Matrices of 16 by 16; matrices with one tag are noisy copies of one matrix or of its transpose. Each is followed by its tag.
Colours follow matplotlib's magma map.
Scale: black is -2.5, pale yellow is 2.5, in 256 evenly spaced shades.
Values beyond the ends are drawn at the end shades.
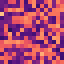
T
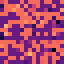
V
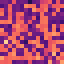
T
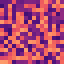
T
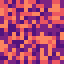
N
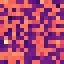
N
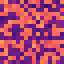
V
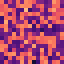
N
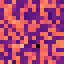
V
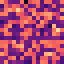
V
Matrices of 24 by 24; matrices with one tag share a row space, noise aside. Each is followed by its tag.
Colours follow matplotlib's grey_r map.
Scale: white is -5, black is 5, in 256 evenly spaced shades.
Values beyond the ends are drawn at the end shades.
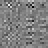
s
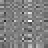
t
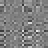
t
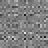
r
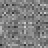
r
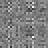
s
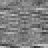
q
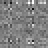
s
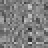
t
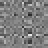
t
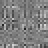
r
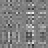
s
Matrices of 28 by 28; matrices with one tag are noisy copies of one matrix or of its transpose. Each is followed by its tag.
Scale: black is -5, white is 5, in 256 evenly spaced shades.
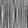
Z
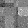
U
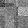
U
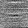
Z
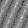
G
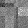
U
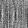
Z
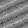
G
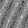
G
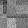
U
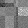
U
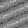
G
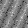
G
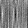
Z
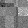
U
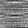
Z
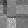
U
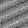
G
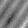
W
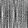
Z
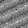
G
